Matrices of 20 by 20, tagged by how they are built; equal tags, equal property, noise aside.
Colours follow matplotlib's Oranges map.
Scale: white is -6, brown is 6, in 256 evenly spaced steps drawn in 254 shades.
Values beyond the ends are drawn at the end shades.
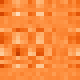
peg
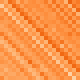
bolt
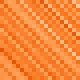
bolt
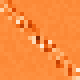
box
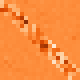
box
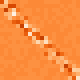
box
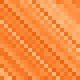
bolt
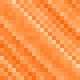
bolt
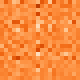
peg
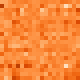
peg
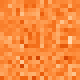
peg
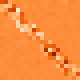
box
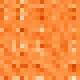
peg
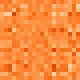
peg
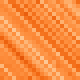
bolt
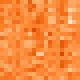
peg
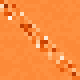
box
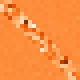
box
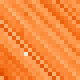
bolt
